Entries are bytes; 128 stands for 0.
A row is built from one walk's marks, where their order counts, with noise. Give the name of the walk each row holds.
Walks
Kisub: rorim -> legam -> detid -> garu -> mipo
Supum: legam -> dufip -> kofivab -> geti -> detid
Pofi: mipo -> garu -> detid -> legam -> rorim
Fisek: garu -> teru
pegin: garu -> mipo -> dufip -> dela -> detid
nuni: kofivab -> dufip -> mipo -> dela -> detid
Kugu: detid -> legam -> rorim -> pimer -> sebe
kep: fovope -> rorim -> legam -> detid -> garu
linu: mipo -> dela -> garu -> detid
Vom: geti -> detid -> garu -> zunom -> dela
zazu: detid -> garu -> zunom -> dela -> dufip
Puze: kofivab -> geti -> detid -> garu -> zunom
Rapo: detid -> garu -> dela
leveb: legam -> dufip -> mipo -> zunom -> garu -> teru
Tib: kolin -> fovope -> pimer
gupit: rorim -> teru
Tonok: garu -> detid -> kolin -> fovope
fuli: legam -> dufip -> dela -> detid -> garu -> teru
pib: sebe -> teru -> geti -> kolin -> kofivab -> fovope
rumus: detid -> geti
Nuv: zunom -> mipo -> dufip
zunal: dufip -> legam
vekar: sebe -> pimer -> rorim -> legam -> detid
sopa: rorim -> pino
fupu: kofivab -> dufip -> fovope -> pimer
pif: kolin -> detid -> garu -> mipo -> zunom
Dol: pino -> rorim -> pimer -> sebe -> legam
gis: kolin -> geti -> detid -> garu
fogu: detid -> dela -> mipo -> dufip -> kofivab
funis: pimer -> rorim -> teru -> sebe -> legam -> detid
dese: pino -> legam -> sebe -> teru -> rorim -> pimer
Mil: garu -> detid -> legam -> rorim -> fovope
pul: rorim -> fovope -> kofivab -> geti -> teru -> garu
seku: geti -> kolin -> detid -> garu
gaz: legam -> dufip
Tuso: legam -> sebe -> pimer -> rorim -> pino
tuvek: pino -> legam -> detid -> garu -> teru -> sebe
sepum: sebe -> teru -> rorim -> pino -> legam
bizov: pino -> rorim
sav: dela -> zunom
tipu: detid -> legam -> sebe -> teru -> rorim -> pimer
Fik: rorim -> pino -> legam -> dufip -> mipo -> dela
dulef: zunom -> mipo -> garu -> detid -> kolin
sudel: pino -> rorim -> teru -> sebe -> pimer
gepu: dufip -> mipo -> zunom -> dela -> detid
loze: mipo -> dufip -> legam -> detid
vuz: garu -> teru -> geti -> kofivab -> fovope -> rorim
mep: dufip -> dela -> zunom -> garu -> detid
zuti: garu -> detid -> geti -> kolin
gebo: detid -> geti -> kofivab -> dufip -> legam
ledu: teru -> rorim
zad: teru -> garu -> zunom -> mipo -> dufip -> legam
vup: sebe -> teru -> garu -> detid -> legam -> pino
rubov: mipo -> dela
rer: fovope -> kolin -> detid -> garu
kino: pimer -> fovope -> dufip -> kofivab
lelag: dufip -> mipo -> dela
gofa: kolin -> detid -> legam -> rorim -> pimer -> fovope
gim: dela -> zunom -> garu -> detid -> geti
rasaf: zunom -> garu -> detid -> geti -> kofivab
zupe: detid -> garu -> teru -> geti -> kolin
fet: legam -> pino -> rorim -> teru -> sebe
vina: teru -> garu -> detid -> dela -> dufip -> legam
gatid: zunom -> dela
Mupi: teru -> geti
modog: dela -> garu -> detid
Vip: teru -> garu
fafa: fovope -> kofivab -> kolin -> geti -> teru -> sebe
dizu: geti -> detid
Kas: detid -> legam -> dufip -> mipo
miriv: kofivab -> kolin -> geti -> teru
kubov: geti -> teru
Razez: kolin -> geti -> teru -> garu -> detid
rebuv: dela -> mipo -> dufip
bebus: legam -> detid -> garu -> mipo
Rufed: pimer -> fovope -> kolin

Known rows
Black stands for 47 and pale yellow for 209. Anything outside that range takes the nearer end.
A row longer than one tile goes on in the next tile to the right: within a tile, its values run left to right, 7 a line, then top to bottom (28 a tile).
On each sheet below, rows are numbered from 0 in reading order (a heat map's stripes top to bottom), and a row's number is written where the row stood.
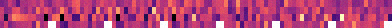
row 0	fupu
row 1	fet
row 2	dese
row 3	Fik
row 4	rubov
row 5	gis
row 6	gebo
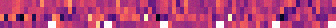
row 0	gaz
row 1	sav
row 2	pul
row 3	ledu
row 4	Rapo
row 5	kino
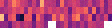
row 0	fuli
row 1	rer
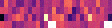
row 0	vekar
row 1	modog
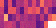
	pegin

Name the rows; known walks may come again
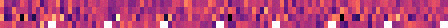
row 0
Nuv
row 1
linu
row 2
rumus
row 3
gofa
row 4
tuvek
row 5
pegin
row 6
fet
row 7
Kas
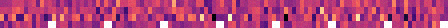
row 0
Supum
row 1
vuz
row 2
Tib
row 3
pul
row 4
zuti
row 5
dese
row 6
gis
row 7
rubov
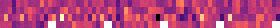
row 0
Fisek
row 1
tipu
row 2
nuni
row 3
modog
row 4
fogu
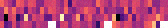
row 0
Fik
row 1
Tonok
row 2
gatid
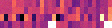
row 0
gaz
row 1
vekar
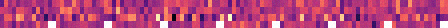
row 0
fafa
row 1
Kisub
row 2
sepum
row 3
zunal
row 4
zazu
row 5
pif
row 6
Pofi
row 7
gupit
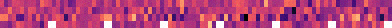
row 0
bebus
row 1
rasaf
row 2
rer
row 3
sav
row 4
fuli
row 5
Rufed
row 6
Puze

